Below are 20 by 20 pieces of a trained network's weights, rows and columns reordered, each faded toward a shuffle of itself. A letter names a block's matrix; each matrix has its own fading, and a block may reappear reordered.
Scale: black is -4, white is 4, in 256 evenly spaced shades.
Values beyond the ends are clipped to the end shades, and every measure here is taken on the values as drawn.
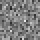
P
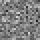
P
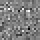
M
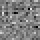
M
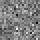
M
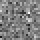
M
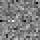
P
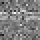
M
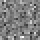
M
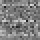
M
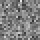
P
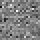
M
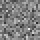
P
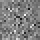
M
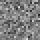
P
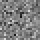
M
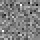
P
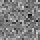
P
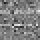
M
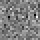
P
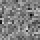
P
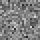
P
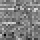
M
